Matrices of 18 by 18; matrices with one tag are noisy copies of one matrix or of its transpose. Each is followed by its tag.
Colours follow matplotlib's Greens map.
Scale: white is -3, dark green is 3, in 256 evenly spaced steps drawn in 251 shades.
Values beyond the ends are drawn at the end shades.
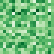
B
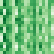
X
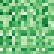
B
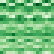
X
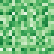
B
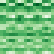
X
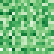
B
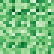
B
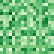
B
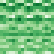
X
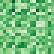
B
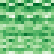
X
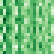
X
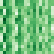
X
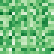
B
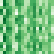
X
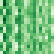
X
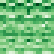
X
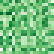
B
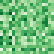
B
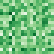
B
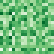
B
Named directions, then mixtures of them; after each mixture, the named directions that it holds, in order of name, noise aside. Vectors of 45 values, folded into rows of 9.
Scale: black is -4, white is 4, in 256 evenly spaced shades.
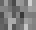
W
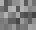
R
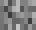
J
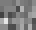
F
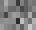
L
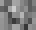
J, R, W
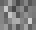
J, R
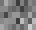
L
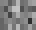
J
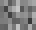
J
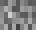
J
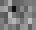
J, R, W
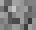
J, R, W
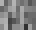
F, R, W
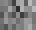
F, R, W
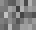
R, W
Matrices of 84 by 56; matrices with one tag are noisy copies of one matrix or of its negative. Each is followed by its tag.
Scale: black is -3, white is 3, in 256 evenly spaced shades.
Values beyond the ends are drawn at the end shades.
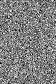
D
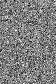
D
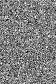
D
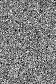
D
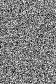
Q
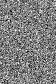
D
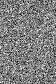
Q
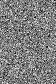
D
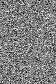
Q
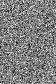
Q
